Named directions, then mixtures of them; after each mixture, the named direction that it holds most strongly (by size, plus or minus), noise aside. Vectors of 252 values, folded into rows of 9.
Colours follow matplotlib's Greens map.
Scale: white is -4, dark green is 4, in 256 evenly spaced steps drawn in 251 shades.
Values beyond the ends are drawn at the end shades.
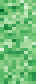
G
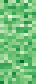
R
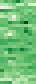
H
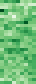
H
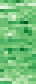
H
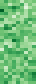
G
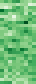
H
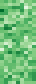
G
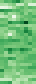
H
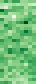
H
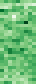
H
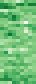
H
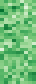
G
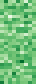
R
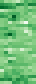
H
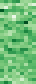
H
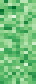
G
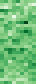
H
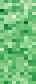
G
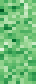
G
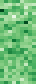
G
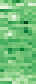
H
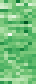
H
